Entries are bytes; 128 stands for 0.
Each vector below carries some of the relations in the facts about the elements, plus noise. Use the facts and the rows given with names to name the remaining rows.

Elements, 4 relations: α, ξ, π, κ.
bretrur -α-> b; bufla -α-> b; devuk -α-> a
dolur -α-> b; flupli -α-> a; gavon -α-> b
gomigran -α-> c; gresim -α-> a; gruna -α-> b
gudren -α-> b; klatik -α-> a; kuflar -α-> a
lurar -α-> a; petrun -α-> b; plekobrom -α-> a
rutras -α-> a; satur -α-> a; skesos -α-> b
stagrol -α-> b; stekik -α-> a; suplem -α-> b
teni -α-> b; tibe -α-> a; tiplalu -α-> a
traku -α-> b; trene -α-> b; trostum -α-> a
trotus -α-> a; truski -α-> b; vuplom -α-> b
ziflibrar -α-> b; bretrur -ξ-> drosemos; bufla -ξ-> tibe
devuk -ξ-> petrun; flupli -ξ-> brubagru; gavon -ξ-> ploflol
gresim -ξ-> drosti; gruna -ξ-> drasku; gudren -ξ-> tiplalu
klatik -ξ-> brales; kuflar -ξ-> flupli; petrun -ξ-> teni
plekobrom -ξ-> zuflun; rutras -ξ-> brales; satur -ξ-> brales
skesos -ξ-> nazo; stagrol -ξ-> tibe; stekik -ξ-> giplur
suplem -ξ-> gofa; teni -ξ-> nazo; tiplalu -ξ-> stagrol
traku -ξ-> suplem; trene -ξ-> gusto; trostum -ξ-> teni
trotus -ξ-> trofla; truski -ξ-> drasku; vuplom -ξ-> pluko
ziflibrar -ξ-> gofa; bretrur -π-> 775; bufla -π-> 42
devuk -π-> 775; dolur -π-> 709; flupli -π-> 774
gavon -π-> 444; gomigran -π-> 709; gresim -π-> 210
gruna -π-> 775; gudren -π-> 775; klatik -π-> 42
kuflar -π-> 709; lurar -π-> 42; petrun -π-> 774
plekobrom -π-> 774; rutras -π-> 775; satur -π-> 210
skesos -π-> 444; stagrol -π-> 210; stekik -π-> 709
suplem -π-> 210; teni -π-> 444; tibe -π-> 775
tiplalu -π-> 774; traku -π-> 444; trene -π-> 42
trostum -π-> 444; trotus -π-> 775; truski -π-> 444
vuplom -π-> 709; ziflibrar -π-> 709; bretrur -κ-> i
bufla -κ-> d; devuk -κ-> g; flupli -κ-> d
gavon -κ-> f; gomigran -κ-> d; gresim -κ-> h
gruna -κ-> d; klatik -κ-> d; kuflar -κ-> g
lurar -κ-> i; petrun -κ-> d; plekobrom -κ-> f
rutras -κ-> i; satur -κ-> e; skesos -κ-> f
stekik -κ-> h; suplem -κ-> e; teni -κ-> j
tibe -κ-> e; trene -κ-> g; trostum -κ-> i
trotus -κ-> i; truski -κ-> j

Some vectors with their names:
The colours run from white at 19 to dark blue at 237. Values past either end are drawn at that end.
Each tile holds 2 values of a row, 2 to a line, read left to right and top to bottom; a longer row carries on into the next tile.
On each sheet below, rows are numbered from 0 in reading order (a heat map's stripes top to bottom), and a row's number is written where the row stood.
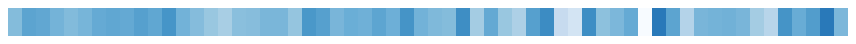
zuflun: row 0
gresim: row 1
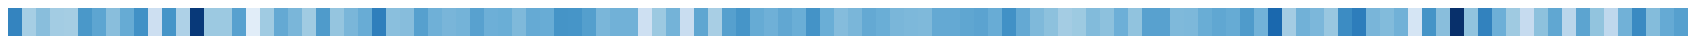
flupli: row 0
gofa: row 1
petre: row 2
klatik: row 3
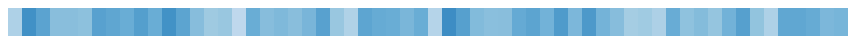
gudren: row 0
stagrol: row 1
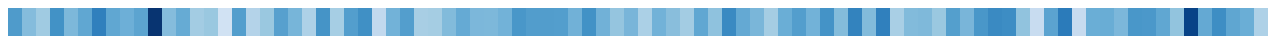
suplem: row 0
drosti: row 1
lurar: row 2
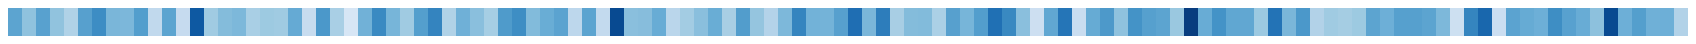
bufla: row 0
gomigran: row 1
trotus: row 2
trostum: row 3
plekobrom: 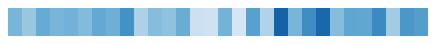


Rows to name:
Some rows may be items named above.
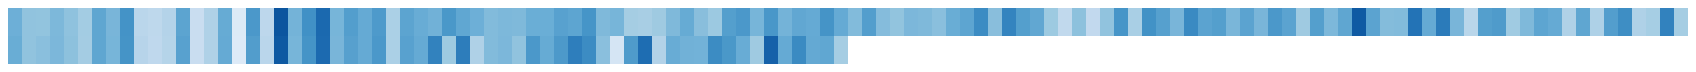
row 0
skesos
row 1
gusto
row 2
brubagru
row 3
satur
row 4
skesos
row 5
bretrur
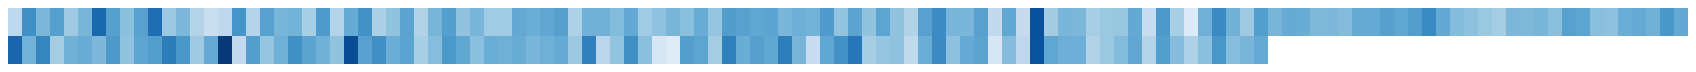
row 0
tibe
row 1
nazo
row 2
bufla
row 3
vuplom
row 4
rutras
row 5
kuflar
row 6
petrun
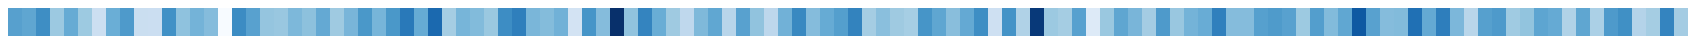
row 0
stekik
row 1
klatik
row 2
flupli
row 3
satur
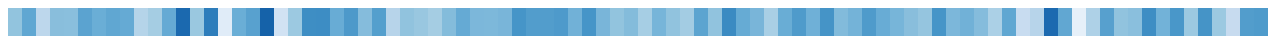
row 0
teni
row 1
drosti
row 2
devuk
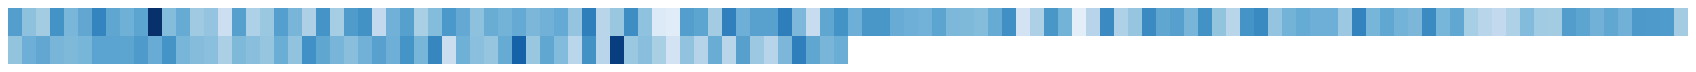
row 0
suplem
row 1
kuflar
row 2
trene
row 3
drasku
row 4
drosemos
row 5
gruna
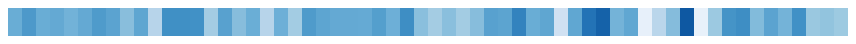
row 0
brales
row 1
truski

